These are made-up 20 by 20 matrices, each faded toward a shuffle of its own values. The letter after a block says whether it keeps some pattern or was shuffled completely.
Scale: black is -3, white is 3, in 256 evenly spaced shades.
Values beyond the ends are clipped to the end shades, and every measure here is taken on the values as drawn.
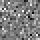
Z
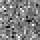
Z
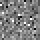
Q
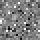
Z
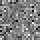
Z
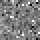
Z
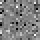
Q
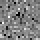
Z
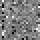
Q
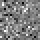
Z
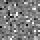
Z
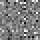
Q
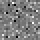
Z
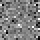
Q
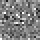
Z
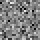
Z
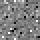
Z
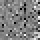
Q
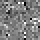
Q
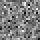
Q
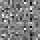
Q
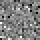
Z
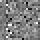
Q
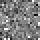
Z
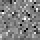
Z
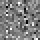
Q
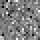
Z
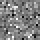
Z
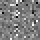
Q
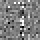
Q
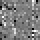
Q
